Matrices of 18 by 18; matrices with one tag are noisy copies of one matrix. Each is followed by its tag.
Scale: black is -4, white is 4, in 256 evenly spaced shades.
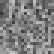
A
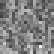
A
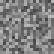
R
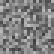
R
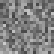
A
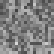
A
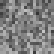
A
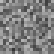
R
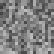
A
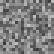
R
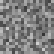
R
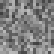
A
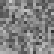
A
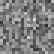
R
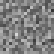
R
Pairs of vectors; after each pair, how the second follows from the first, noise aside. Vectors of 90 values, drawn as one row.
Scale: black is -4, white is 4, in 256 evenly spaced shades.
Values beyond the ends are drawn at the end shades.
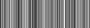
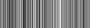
shuffled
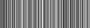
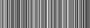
reversed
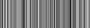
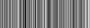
shuffled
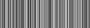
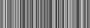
wrapped around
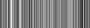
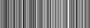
shuffled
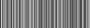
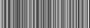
reversed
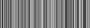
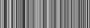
reversed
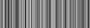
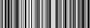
scaled up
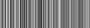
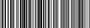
scaled up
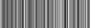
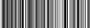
scaled up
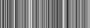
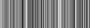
reversed
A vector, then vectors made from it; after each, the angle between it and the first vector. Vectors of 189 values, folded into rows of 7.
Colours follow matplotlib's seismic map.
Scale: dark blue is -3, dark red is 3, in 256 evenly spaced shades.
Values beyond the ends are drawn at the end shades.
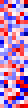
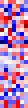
orthogonal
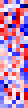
partly aligned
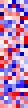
orthogonal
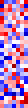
partly aligned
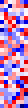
nearly opposite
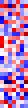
partly opposed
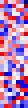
nearly opposite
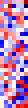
nearly parallel
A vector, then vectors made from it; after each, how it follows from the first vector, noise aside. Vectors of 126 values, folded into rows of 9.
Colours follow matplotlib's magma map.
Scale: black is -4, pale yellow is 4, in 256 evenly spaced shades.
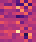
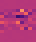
partly zeroed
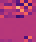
partly zeroed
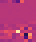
partly zeroed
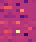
partly zeroed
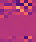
partly zeroed
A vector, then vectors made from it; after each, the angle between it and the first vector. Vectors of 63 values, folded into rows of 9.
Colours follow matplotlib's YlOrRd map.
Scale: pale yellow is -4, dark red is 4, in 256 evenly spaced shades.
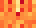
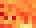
orthogonal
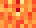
nearly opposite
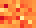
orthogonal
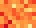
orthogonal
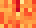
nearly opposite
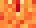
nearly opposite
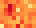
orthogonal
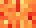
partly opposed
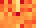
nearly parallel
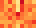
nearly parallel
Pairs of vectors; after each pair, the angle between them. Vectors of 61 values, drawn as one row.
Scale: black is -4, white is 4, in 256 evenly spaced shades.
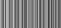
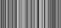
orthogonal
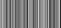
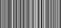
orthogonal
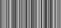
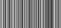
orthogonal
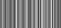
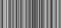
partly opposed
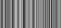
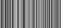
nearly parallel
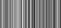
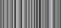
partly aligned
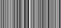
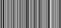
partly aligned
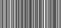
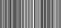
partly opposed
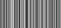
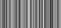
partly aligned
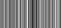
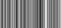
orthogonal
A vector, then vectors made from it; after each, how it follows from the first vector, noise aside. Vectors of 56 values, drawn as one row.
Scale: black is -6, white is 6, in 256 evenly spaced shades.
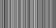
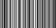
scaled up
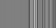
partly zeroed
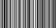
scaled up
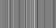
partly zeroed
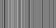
partly zeroed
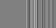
partly zeroed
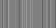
partly zeroed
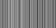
partly zeroed
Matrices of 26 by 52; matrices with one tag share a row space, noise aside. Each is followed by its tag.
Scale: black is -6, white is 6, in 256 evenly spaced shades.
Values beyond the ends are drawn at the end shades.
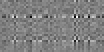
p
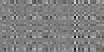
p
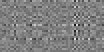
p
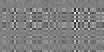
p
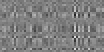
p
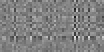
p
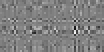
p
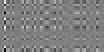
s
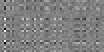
s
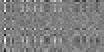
s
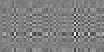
p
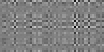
p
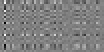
s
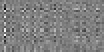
s
